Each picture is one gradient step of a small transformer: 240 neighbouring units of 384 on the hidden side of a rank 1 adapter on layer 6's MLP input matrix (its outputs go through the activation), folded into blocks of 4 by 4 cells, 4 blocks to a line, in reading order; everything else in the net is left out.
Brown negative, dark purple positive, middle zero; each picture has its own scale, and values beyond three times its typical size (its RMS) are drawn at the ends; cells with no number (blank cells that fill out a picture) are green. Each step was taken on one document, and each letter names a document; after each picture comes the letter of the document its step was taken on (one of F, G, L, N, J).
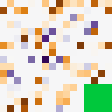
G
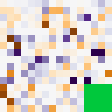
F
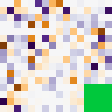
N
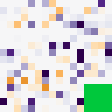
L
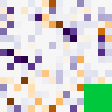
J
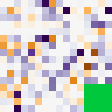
N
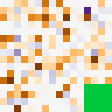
N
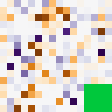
F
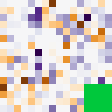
J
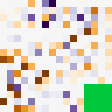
L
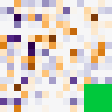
N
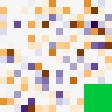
L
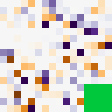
L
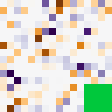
G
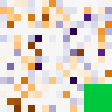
F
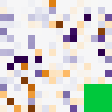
J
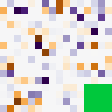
G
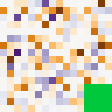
N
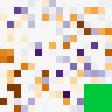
L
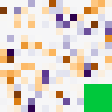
L
